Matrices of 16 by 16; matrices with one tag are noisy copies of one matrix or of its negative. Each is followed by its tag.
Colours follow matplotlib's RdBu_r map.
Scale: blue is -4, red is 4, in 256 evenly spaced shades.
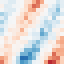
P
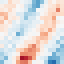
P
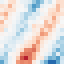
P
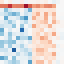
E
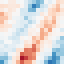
P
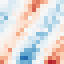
P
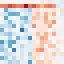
E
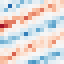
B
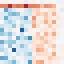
E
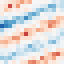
B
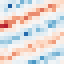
B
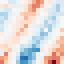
P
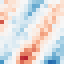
P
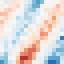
P
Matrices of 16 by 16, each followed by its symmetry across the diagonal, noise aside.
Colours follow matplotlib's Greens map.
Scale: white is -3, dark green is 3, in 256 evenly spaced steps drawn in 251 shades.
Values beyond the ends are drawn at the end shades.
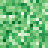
neither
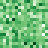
antisymmetric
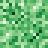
symmetric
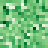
antisymmetric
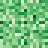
antisymmetric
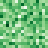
antisymmetric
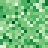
antisymmetric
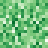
neither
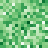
symmetric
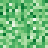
neither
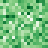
neither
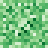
symmetric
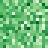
neither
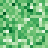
symmetric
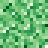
symmetric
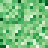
symmetric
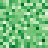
antisymmetric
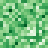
symmetric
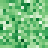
antisymmetric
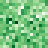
neither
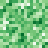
symmetric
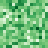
antisymmetric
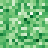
neither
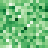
antisymmetric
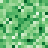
symmetric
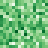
neither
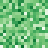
neither
